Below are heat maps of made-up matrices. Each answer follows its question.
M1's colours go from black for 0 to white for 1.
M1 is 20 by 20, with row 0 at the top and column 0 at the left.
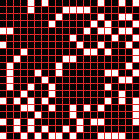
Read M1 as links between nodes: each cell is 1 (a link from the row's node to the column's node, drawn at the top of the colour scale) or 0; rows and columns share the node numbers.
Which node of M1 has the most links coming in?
node 19
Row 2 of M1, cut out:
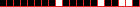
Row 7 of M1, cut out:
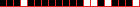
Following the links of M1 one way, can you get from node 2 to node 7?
yes
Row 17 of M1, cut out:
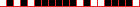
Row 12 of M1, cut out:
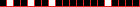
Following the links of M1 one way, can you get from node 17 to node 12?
yes
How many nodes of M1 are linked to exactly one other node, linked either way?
0
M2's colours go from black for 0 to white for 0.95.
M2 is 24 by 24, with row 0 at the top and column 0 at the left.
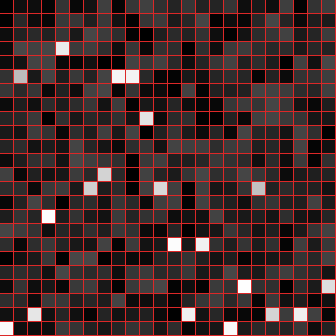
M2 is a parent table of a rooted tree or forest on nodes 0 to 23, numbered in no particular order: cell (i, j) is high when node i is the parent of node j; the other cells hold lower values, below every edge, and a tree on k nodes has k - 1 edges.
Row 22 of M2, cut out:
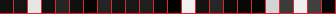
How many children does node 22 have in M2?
4
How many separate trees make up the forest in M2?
4
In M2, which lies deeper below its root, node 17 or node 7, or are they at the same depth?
node 7
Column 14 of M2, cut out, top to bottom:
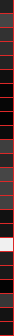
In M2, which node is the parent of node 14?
17
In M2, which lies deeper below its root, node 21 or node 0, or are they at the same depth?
node 0
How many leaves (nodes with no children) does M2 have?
14
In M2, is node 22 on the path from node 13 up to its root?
yes
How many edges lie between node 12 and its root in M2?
2
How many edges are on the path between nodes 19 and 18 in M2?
3
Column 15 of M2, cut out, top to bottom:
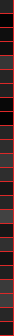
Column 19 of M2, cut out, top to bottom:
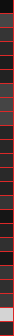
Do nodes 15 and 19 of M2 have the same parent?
no
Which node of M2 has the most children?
22
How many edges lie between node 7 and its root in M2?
3
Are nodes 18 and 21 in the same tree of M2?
yes
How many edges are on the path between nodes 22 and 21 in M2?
1
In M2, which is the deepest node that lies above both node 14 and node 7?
17
